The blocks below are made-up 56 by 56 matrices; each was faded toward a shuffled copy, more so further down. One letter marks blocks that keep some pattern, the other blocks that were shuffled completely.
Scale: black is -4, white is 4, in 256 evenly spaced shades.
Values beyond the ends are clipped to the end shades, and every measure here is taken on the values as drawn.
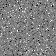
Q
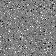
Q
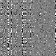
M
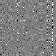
M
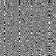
M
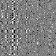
M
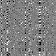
M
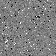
Q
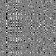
M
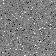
Q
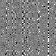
M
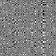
M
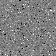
Q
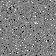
Q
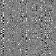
M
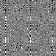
M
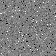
Q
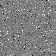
Q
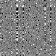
M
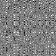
M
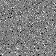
Q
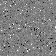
Q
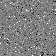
Q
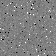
Q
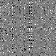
M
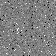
Q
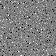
Q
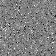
Q
